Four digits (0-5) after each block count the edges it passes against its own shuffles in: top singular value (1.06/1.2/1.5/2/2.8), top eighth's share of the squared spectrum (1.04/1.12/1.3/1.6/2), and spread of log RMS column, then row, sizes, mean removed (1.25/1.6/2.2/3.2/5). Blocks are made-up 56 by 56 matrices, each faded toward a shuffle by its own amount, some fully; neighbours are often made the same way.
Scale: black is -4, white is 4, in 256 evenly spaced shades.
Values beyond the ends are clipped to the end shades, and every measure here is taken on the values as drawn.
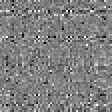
4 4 2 3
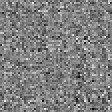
3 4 2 2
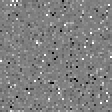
0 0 0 0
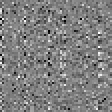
4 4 3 2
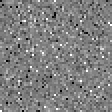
2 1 0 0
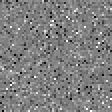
1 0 0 0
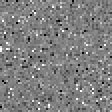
0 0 0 0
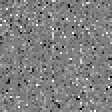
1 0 1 0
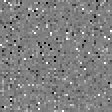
1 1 0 0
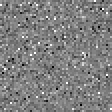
0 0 0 0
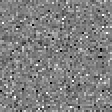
0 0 0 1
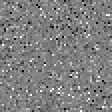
0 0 0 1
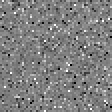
0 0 0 0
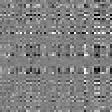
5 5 3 4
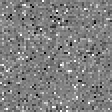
2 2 0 0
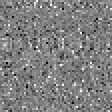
3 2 0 1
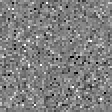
2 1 0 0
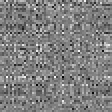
4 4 3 3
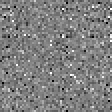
3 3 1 1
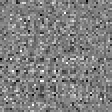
4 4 2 2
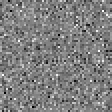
3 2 0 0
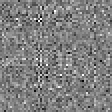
4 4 2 2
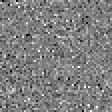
2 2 0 1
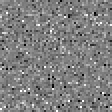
0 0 0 1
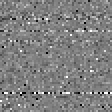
3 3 0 2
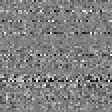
2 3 0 4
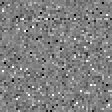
2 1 0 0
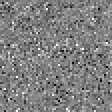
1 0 0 1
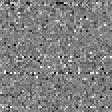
2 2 0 2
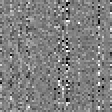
2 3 4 0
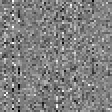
2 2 3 0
